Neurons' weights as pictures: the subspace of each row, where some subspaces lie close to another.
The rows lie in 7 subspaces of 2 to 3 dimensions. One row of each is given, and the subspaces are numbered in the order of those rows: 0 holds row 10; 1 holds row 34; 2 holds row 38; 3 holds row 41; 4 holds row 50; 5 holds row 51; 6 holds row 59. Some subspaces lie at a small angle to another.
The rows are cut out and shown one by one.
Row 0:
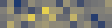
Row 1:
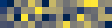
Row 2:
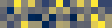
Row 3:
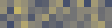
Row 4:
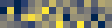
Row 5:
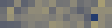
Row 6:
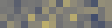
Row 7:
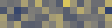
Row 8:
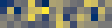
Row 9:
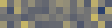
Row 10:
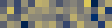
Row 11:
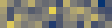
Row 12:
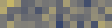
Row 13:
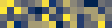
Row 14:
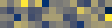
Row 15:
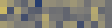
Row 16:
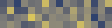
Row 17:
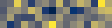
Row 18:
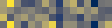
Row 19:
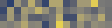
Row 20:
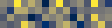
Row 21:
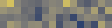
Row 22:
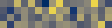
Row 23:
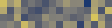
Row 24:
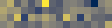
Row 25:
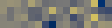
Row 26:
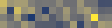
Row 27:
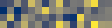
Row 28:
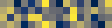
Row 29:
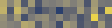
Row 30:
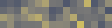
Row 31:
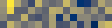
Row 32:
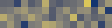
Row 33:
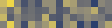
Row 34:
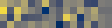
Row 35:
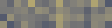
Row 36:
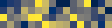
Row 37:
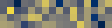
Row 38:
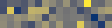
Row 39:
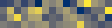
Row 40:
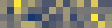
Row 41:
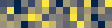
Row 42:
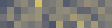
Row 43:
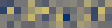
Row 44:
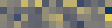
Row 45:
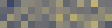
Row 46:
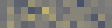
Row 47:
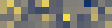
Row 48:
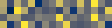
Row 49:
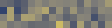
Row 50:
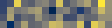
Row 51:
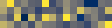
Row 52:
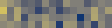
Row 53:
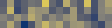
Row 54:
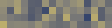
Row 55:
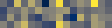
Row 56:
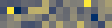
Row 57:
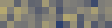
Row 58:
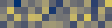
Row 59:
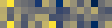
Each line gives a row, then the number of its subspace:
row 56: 2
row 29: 0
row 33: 6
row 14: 2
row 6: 4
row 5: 4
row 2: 1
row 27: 1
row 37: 3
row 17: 4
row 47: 5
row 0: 4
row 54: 5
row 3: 2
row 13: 2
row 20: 3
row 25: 4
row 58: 5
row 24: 5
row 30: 6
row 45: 6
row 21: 6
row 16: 3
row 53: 2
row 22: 5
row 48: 0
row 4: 1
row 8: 5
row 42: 6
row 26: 4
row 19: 3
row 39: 2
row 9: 0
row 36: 6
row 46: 4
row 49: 1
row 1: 5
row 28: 3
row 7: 2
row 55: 3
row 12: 0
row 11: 4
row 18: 6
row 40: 1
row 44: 2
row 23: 0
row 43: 5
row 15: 6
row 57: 1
